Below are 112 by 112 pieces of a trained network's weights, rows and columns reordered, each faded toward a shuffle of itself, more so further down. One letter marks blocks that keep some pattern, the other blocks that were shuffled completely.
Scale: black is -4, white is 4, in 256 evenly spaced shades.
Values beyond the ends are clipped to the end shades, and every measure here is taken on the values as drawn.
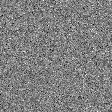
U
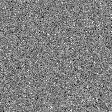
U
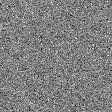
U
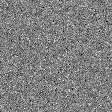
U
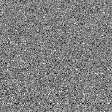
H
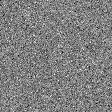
U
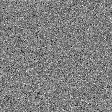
U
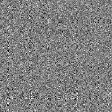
H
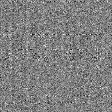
H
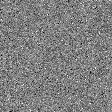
U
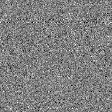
H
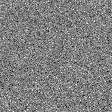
U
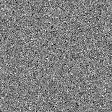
U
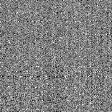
H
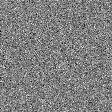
U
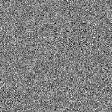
H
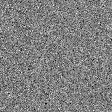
U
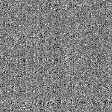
H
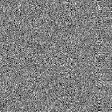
H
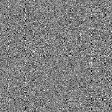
H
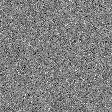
U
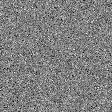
U
